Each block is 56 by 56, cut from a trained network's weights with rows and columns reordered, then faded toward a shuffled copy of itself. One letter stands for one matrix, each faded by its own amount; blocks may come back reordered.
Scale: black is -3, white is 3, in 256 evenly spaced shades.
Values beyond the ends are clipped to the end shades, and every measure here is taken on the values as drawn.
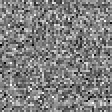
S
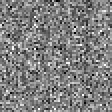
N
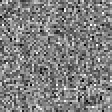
N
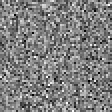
N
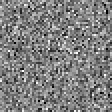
N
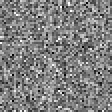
N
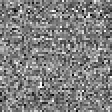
S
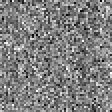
N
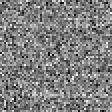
S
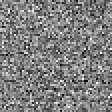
S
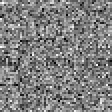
S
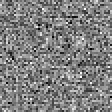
S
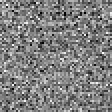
S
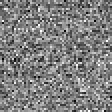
S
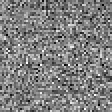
S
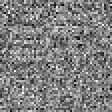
S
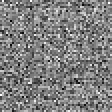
S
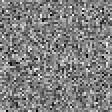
N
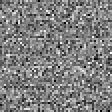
S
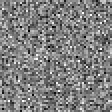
N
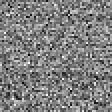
S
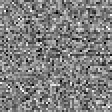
S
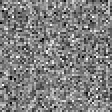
N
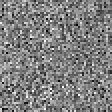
N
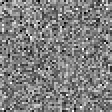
N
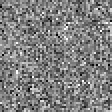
N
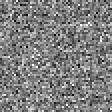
S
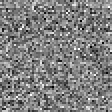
S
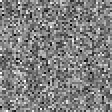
N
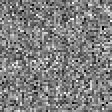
N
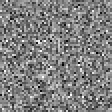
N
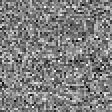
S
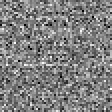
S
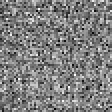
S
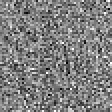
N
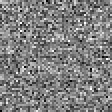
S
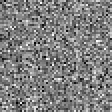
N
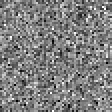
N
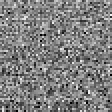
S
